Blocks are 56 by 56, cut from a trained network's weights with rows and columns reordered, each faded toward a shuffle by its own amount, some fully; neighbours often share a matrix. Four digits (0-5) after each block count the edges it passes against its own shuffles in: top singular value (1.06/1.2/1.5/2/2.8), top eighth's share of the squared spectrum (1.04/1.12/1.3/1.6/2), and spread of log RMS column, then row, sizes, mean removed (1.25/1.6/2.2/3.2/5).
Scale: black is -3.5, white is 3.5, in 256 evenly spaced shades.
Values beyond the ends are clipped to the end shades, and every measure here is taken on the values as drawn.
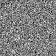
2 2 0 0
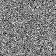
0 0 0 0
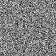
2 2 0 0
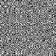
3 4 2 2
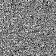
0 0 0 0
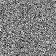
2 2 0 0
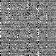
3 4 3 0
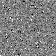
0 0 0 0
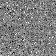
0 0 0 0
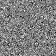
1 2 0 0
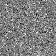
0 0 0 0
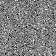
0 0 0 0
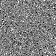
0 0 0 0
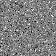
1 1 0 0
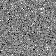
0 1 0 0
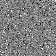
0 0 1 0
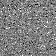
0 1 0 0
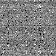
2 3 2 0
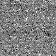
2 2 1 0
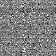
2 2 2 0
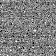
2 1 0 0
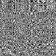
3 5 2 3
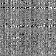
4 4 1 3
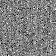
1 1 0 0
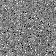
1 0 0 0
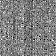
3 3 0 2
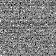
2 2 1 0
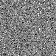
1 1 0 0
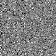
2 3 1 1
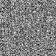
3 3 1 1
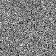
2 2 0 1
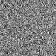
2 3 0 1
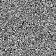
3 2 0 1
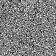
1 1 0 0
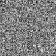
3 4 1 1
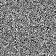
1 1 0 0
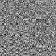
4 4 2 2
